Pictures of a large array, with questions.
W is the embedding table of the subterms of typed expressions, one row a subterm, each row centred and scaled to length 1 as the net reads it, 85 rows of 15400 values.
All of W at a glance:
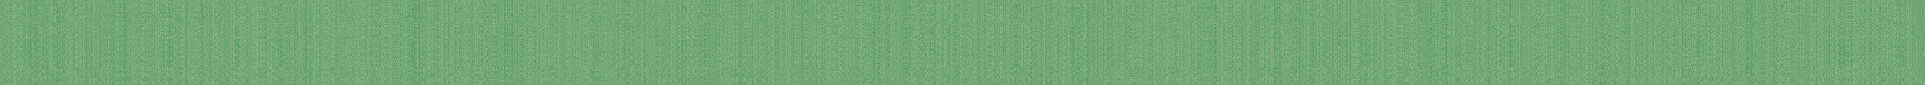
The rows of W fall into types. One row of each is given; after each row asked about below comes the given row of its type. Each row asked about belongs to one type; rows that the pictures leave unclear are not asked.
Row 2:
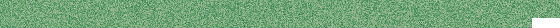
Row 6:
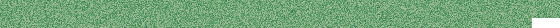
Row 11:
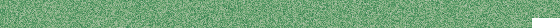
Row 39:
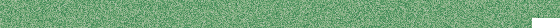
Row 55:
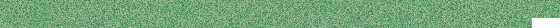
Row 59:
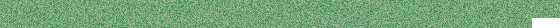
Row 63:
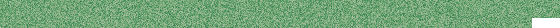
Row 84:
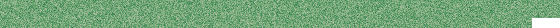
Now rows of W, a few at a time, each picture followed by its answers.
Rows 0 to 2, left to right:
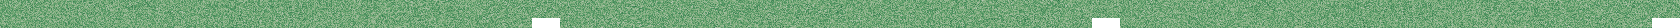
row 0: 2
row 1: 59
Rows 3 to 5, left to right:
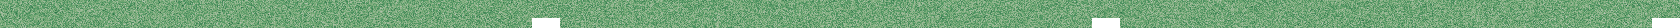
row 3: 84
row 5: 2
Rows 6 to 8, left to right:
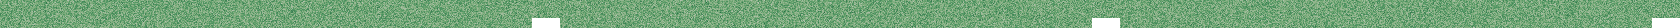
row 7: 63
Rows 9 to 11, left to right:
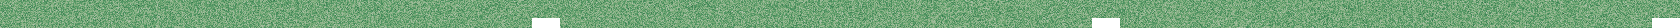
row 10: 2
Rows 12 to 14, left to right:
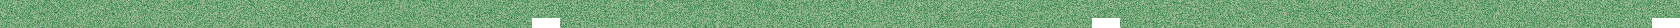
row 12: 84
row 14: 59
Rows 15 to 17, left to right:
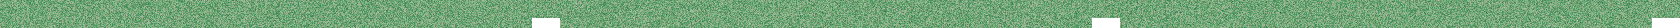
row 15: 39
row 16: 55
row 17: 6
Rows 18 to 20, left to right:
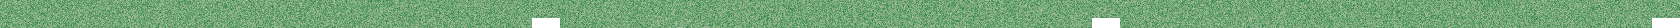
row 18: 84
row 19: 11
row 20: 84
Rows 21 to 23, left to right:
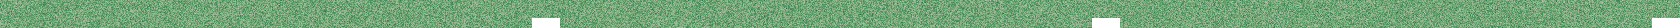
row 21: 55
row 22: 11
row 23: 55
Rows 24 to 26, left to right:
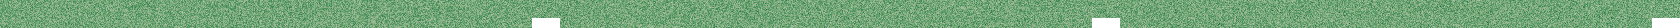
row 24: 2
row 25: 6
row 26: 59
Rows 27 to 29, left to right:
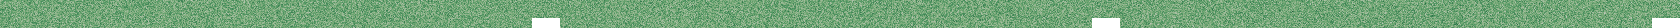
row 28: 63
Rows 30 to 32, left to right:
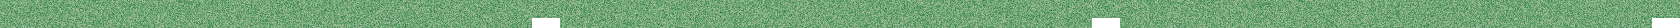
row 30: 59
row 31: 63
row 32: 39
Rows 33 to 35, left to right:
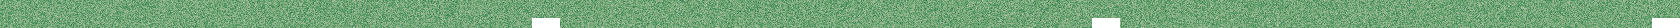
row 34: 2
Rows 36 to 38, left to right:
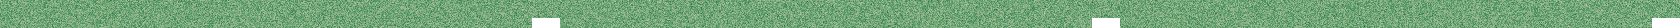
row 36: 6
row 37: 84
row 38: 2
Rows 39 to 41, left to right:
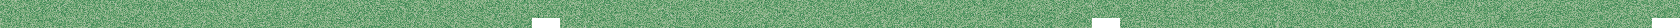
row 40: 63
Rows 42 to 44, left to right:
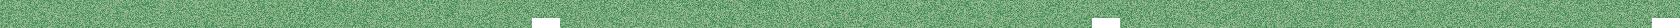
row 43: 39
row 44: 6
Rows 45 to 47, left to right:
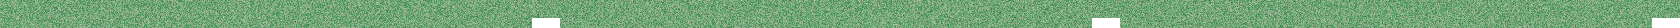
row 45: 39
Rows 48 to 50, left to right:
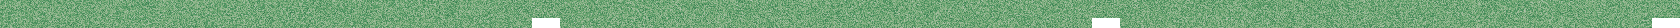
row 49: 59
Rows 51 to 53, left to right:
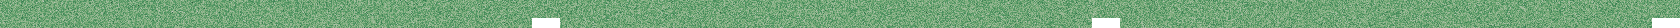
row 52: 6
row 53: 39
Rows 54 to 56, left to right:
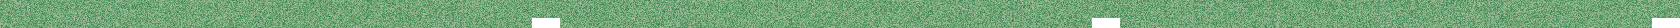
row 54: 55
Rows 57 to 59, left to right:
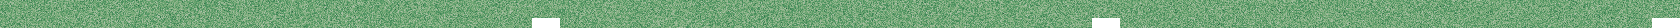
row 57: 63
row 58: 11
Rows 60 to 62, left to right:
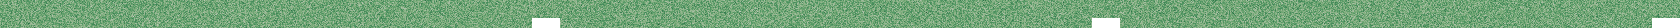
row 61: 55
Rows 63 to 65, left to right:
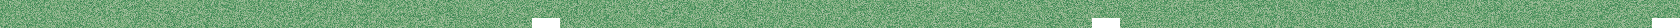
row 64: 6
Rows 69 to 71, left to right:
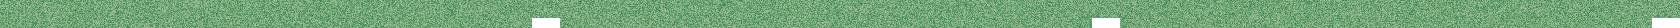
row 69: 11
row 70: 39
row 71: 84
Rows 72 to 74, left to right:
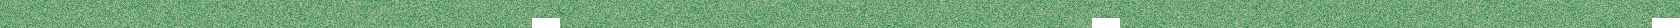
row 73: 6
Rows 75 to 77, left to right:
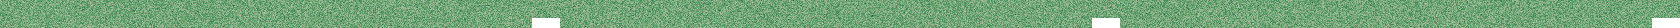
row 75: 6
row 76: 39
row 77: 84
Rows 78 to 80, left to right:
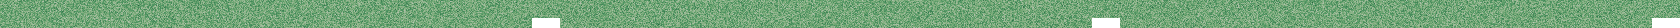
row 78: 39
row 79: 55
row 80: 84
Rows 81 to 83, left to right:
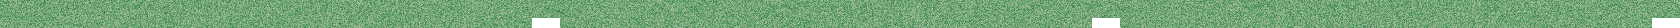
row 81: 55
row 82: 2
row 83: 2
